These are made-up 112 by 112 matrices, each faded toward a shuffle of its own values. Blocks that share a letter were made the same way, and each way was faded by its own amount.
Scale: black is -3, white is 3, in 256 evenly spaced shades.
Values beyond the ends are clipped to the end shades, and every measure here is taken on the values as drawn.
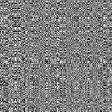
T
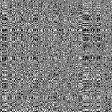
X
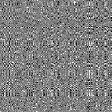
X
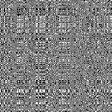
X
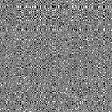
X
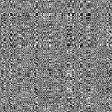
T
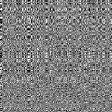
T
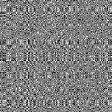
X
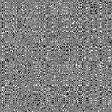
X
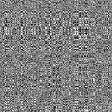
T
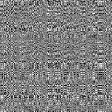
T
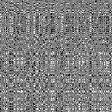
X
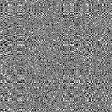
X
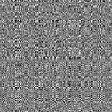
T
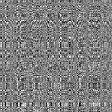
T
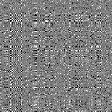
X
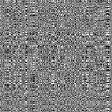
T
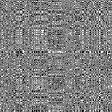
X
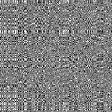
X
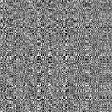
T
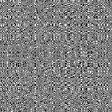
X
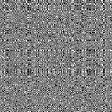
X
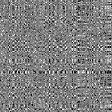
X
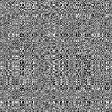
T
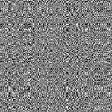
T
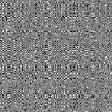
X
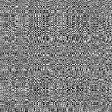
T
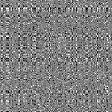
X
